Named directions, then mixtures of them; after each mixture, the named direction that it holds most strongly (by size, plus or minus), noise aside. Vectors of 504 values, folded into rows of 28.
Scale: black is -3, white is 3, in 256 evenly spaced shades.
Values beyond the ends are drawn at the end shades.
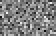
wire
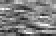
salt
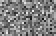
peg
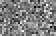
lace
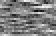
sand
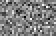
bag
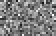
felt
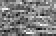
salt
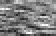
salt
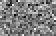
felt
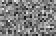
peg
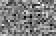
peg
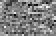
sand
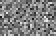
wire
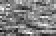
salt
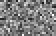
felt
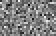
wire
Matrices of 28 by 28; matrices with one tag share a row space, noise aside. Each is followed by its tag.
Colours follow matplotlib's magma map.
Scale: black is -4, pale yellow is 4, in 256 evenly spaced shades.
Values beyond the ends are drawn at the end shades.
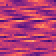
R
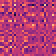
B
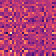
B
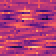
R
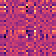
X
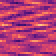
R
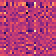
X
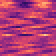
R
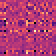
X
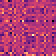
B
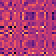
B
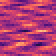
R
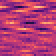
R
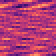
R
